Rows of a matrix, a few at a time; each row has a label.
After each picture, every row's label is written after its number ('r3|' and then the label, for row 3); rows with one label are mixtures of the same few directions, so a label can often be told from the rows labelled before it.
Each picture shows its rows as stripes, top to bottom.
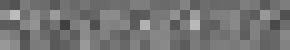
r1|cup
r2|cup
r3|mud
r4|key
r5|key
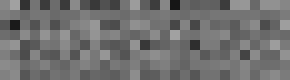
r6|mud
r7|key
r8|cup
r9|mud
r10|mud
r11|key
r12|key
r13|mud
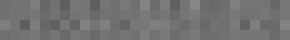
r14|mud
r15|mud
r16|key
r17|mud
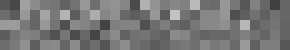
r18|mud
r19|mud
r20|key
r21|cup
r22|key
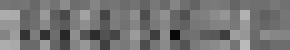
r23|mud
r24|key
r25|key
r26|mud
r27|key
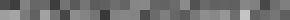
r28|cup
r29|key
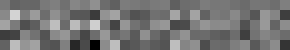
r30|cup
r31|cup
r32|cup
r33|key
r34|cup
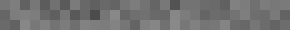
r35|mud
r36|cup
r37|mud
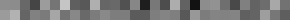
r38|mud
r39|cup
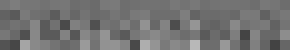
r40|cup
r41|cup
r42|mud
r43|key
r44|mud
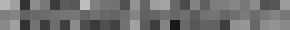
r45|key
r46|mud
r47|mud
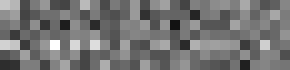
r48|key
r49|mud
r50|mud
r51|cup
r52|cup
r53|key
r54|key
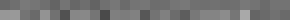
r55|cup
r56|key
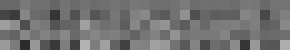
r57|cup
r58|cup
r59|key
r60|mud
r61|key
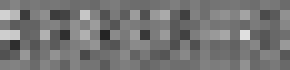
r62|cup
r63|key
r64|cup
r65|key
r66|cup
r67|key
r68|key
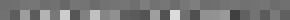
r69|mud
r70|mud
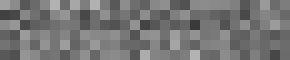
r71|cup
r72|key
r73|mud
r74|mud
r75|mud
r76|mud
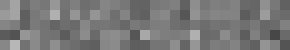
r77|cup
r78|cup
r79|key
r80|mud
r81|cup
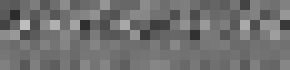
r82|key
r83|cup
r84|key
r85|mud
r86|mud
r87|key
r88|key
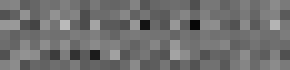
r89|mud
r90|key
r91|mud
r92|cup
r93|mud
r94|cup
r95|mud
